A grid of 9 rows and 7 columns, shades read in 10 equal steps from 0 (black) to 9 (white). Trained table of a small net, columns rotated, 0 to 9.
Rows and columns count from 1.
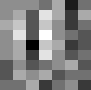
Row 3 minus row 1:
1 2 -2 3 -1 1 0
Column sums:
41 53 30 55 45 29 33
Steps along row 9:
same up down up up down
